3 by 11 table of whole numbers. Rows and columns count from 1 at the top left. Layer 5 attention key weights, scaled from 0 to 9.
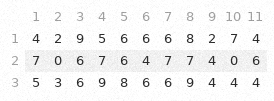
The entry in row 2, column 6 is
4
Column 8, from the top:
8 7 9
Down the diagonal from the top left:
4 0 6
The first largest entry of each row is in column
3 1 4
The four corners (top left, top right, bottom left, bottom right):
4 4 5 4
